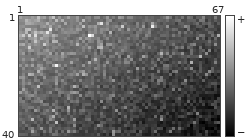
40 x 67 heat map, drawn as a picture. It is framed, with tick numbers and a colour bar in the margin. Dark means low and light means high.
Grain: fine. Stripes: none. Ninth with the lowest average: bottom right. Odd rows or columns: none. Mirror symmetry: none. Ninth with the highest average: top left. Slope: up to the top left.
